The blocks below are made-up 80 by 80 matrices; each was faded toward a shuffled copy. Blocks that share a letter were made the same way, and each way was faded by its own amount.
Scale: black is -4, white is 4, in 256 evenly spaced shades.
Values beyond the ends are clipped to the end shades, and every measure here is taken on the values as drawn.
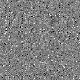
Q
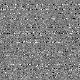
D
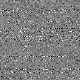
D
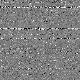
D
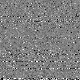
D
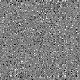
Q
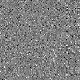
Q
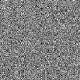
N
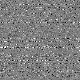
D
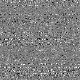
D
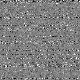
D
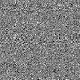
N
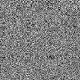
N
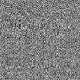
N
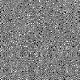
Q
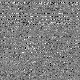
D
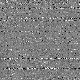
D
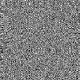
N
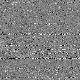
D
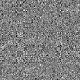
N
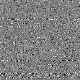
D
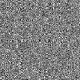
N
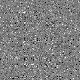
Q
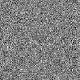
N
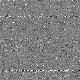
D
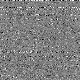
D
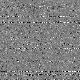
D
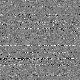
D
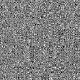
N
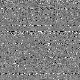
D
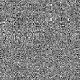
N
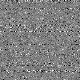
D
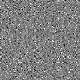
Q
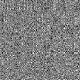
N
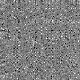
Q
